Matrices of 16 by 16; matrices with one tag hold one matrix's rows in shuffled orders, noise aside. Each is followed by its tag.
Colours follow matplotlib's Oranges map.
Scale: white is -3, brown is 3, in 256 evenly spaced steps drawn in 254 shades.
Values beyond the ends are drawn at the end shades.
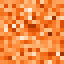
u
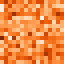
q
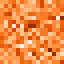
u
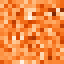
u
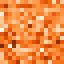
q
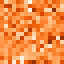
u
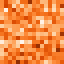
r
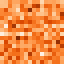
r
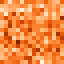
r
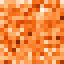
r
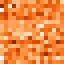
q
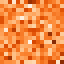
u
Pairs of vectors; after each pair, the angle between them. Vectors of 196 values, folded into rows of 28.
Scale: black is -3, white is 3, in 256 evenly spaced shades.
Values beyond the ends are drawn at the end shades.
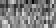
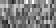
nearly opposite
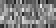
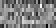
nearly parallel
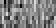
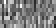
nearly opposite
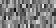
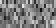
partly aligned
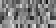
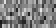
orthogonal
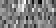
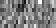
nearly opposite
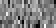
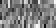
nearly opposite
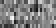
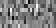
partly opposed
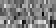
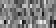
nearly parallel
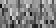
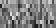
nearly parallel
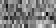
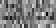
nearly parallel
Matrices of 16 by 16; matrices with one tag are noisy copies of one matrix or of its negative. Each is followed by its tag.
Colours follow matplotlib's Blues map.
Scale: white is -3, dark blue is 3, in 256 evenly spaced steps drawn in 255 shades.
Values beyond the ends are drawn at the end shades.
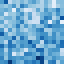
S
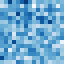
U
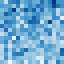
S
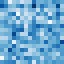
U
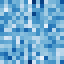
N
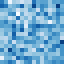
U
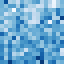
S
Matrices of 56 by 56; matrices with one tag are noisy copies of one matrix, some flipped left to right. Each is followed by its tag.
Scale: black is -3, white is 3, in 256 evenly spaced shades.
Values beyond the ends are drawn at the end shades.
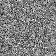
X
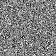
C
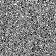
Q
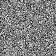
C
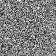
X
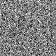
Q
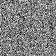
Q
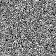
X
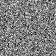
Q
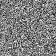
X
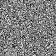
C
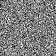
C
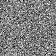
C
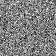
Q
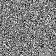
C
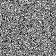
Q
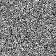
X
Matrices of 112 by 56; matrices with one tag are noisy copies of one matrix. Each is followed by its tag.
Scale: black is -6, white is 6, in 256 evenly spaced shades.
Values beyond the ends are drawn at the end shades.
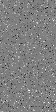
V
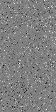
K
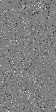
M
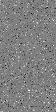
V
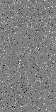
K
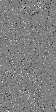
M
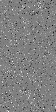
M
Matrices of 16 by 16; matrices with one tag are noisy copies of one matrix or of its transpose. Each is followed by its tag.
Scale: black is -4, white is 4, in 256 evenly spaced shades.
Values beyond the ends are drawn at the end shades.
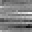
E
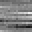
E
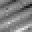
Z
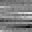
E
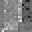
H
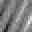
Z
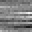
E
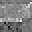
H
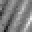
Z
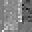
H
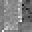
H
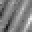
Z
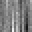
E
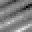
Z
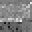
H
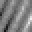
Z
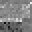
H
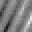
Z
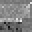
H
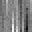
E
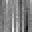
E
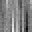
E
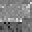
H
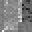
H
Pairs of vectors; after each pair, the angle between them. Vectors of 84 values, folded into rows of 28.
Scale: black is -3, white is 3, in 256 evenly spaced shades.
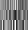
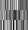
nearly parallel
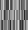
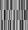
nearly parallel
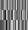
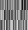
partly aligned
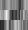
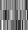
partly opposed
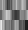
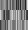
partly opposed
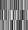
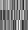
partly opposed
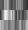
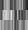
nearly parallel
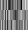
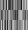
nearly parallel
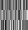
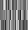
partly aligned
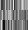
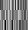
orthogonal
